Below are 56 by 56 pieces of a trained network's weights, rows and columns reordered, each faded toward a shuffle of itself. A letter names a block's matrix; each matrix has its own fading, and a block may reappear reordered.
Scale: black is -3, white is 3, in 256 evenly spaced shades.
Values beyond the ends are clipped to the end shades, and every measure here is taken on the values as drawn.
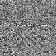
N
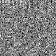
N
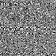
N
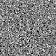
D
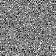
D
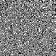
D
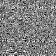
N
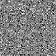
D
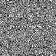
N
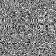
N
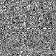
N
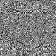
N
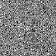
D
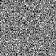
D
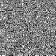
N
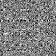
N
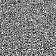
N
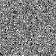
D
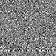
N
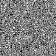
D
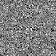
D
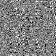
D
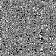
D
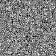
D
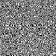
N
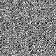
N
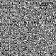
D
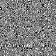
D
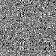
D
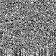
N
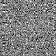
D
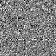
N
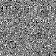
D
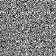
N
